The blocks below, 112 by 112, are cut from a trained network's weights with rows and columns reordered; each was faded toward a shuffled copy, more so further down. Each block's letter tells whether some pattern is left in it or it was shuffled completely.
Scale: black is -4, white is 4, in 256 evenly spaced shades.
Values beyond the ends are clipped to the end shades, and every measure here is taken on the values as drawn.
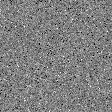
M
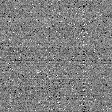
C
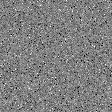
M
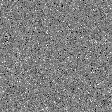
M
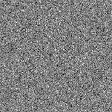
C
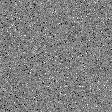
M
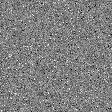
M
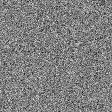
M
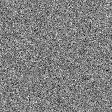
M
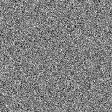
C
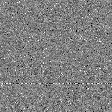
C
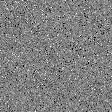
M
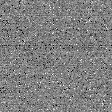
C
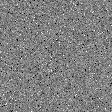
M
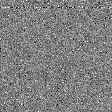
C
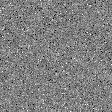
M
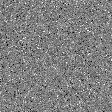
M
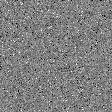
M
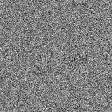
C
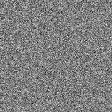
C
